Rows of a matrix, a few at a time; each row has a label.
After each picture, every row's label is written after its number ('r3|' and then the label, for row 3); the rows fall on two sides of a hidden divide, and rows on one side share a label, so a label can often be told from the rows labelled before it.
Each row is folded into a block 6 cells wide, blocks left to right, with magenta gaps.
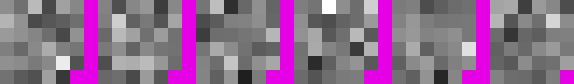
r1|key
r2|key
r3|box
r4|key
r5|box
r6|box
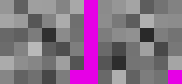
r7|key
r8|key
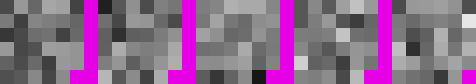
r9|box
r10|box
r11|key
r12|box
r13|box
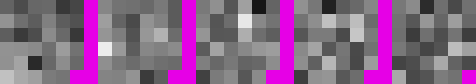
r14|box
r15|box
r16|box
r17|box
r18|box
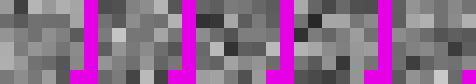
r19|key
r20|key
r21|box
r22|box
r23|key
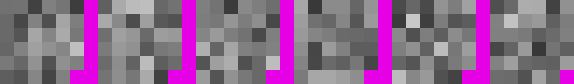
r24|box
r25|key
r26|box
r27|key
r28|box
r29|key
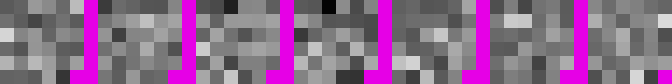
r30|key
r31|box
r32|box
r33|box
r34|box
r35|box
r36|key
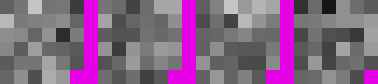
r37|key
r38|box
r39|key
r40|box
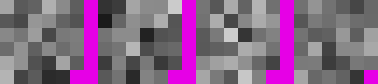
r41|box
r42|key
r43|key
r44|box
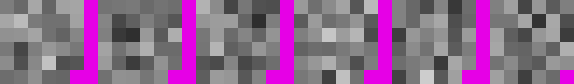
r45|key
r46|box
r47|box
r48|key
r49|box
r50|box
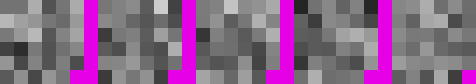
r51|key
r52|key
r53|key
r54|box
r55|key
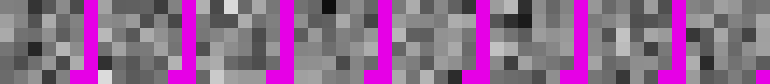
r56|box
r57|box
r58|key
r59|box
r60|box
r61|box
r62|key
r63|key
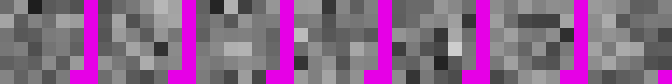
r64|box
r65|key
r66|key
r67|box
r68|box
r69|key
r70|key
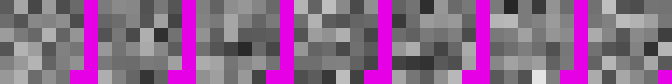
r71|box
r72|box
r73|key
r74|key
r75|box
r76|key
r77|box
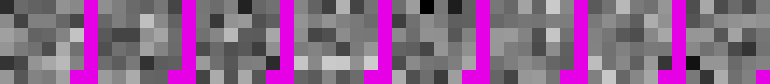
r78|box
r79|box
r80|key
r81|box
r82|box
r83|key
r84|key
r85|box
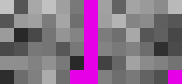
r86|key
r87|key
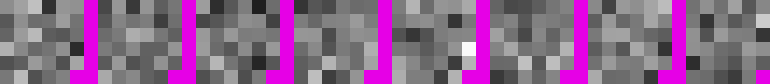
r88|key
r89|box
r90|box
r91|box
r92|box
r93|box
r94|key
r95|box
